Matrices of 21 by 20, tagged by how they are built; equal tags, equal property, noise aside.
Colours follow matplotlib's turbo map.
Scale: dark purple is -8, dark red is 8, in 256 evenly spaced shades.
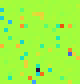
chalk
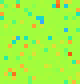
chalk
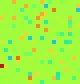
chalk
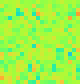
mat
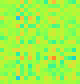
mat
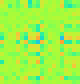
mat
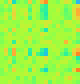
mat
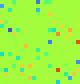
chalk
